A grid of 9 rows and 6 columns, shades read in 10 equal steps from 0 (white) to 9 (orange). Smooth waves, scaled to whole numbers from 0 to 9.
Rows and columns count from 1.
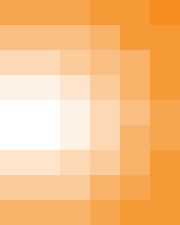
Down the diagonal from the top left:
7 5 4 4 5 7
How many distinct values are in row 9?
3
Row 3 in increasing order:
3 3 4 5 6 8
